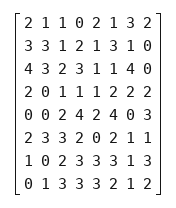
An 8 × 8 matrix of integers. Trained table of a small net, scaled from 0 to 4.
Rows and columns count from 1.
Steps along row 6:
up same down down up down same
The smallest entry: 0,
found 10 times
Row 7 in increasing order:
0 1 1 2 3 3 3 3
